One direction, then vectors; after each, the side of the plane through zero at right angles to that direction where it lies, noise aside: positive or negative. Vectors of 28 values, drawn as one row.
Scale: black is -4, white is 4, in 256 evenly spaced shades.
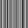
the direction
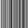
positive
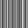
negative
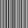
negative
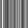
positive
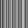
negative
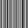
positive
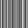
negative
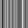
negative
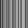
negative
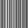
positive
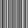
negative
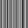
positive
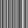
negative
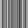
negative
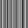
positive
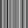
positive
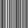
positive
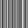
negative
